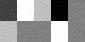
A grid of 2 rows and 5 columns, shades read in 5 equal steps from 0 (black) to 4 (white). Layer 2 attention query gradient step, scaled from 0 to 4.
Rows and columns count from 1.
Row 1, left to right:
1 4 3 0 2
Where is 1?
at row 1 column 1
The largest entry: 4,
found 2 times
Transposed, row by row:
1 3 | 4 2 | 3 2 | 0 4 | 2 2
